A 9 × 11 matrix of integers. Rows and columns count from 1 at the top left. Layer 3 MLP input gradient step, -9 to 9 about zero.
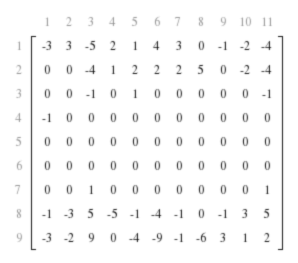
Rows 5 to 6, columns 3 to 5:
0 0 0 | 0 0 0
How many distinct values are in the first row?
10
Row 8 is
-1 -3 5 -5 -1 -4 -1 0 -1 3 5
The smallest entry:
-9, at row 9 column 6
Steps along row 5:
same same same same same same same same same same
